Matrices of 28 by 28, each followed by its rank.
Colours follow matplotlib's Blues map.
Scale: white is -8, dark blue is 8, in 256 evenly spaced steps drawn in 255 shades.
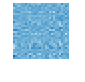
five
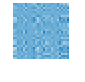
three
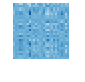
three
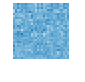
five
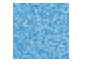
full rank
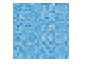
five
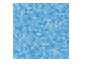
full rank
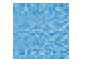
five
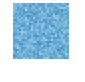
full rank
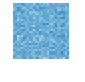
five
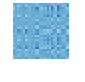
two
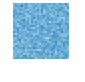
full rank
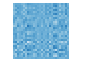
three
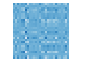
two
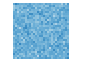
full rank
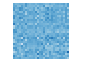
five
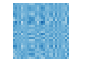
two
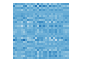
three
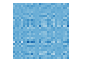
three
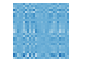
two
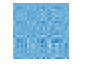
three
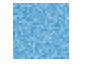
full rank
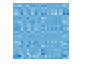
three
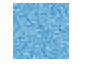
full rank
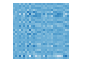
three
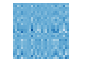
two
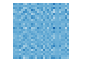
two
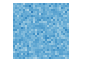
full rank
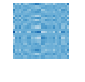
two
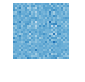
five
